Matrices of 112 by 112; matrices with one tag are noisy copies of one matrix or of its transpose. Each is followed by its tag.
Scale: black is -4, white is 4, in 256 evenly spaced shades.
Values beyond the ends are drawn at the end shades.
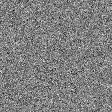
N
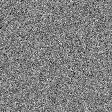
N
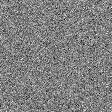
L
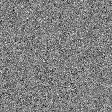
N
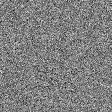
N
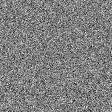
L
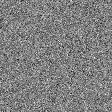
N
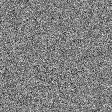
N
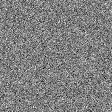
L
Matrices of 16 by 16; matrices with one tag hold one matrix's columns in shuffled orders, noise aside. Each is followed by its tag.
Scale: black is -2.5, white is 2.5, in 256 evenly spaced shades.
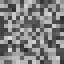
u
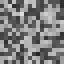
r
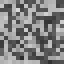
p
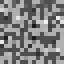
r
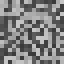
u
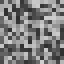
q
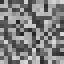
u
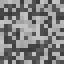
q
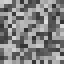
p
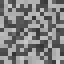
u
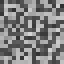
u
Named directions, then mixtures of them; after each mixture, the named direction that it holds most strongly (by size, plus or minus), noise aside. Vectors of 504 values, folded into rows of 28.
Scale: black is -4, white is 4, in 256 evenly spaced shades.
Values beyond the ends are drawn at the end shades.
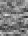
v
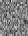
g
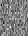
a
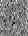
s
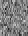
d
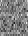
s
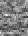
v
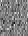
a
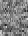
v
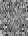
g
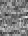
v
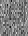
a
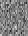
g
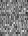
s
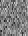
d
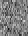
d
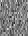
a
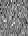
s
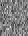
a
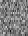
d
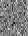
s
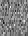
a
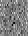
s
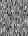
a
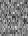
g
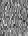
d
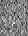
s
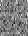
s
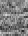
v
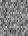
g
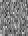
g
